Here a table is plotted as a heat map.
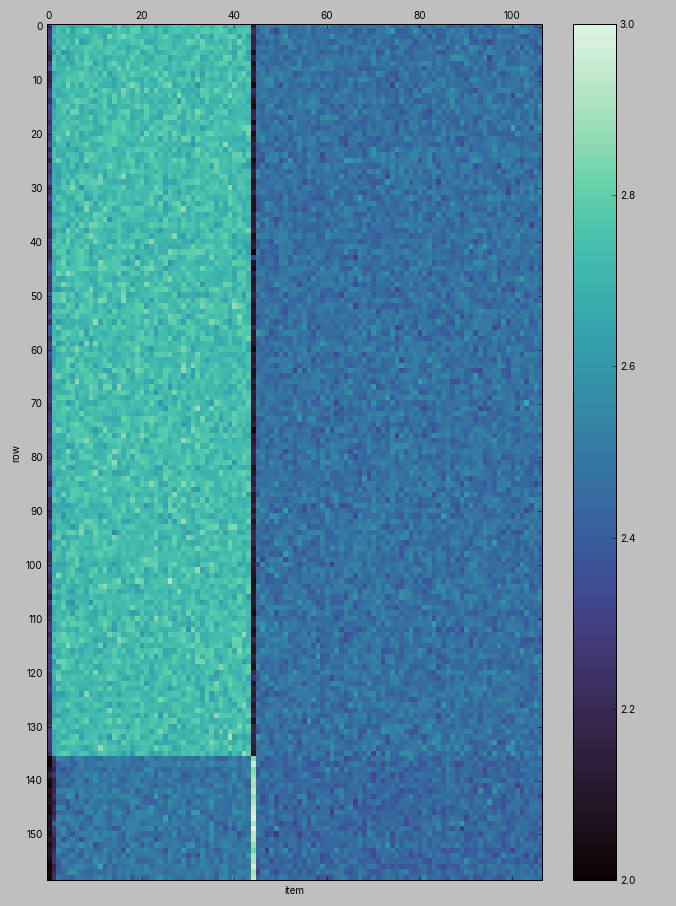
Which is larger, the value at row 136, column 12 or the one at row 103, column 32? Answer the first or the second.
the second
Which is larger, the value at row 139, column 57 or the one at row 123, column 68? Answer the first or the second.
the second
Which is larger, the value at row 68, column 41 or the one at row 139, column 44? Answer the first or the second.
the second
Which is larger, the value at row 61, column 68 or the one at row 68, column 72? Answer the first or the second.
the second
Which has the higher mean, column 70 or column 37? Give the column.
37
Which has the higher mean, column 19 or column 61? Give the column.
19
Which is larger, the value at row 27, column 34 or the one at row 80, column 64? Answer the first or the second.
the first
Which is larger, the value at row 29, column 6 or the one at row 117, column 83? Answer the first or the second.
the first
